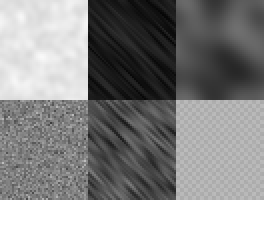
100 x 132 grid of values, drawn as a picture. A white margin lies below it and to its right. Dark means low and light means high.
The table splits into 2 rows of 3 panels. Panel 1,1: very high, blotchy, faint in contrast. Panel 1,2: very low, slanting down to the right, faint in contrast. Panel 1,3: low, smooth. Panel 2,1: middling, fine-grained. Panel 2,2: low, slanting down to the right. Panel 2,3: high, checkered, faint in contrast.
